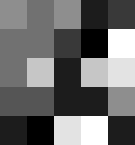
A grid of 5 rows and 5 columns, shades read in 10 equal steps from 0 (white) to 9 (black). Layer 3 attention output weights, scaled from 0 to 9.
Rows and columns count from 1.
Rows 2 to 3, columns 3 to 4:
7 9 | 8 2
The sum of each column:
28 27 28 27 20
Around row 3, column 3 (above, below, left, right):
7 8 2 2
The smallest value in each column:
4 2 1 0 0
